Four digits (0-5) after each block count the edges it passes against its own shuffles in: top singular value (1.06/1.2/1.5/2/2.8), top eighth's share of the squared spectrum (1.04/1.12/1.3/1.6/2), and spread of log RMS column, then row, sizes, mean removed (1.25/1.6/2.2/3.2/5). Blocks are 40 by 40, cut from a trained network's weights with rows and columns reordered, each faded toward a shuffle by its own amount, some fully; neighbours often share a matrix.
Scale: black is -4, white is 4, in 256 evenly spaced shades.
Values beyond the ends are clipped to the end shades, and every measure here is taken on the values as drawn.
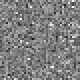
2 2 0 2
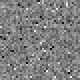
0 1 0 0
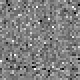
1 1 0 1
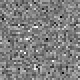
2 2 0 1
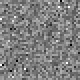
0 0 0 0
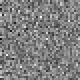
2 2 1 0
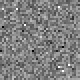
0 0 0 0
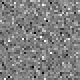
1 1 0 0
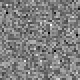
0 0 0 0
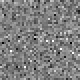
1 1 0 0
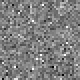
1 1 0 0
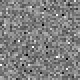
0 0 0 0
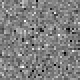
1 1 0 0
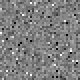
0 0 0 0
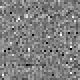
1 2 0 0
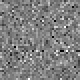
2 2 0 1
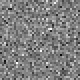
2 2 0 0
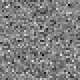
2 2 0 0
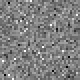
0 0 0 0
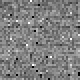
2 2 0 0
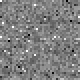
1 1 0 0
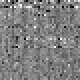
2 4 0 2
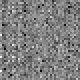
3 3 1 2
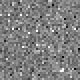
1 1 0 0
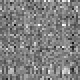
3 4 1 2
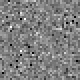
1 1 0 0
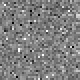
2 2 0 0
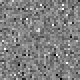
1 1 0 1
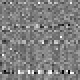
4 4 0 2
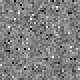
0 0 0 0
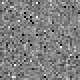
0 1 0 0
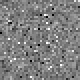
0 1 0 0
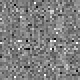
2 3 0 1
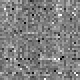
2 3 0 1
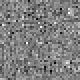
2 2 0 1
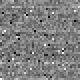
2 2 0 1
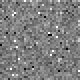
1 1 0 0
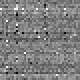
3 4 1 1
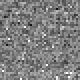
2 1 0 0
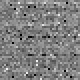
3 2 0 1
